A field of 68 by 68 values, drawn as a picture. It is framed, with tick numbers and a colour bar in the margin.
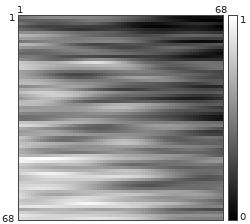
Neither half mirrors the other. Values rise toward the bottom left. On average the colour sits 50% of the way up the scale. The top right is the ninth with the lowest average.
